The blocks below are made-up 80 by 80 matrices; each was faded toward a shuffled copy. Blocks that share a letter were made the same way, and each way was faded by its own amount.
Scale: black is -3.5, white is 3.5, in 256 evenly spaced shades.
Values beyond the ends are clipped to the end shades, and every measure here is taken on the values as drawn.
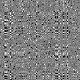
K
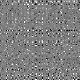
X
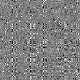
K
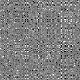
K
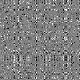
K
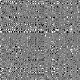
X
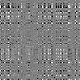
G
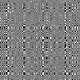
G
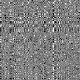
K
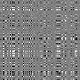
G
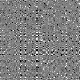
K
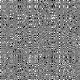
K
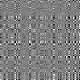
G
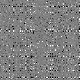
X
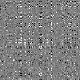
X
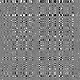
G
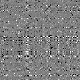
X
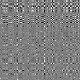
G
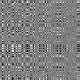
G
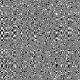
K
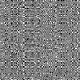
K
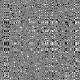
K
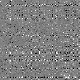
X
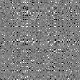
X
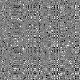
K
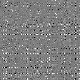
X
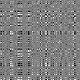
G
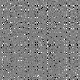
X
